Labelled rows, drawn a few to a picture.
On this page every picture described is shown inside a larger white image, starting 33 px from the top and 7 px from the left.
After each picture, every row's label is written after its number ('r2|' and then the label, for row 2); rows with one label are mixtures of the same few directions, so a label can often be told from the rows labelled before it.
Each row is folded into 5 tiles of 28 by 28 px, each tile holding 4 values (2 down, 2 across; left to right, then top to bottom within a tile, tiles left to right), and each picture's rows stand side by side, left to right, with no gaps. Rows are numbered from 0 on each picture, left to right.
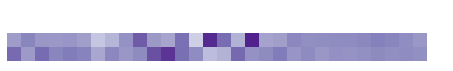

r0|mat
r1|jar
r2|mat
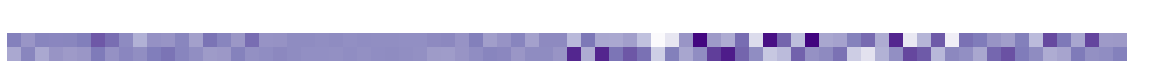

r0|mat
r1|jar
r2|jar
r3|jar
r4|mat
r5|jar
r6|jar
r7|jar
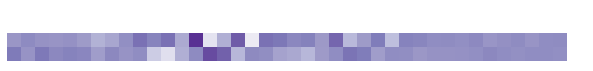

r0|mat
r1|jar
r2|jar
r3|jar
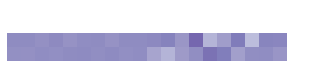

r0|jar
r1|jar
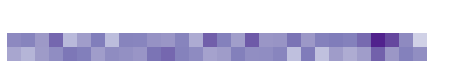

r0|jar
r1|jar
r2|mat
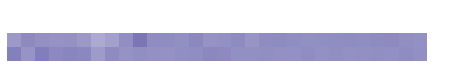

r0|mat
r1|jar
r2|mat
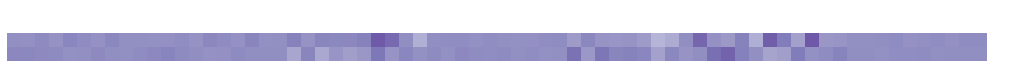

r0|jar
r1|jar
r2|mat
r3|mat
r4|mat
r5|jar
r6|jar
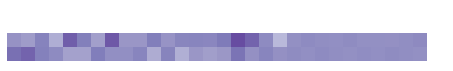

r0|jar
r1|mat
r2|mat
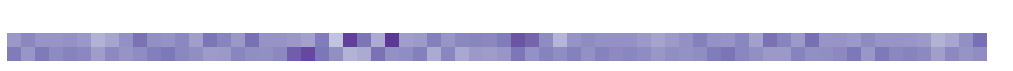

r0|mat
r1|jar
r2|jar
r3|mat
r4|mat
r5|jar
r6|mat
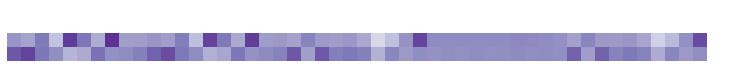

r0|jar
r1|jar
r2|mat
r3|mat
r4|mat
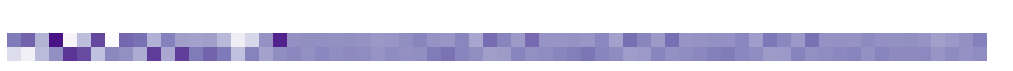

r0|jar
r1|mat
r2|mat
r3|jar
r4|jar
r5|jar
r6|mat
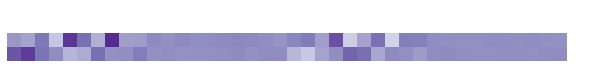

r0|jar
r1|mat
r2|jar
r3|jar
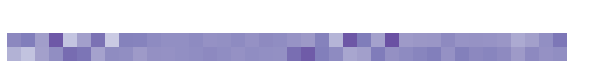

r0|jar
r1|jar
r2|jar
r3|mat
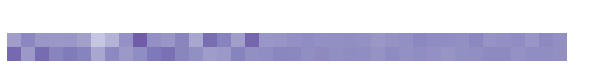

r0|mat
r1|jar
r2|mat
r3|jar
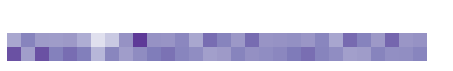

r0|mat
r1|jar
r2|jar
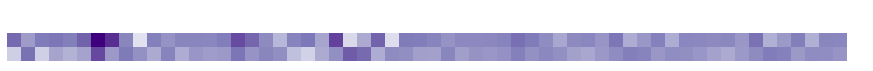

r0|mat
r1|mat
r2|jar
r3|mat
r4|jar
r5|jar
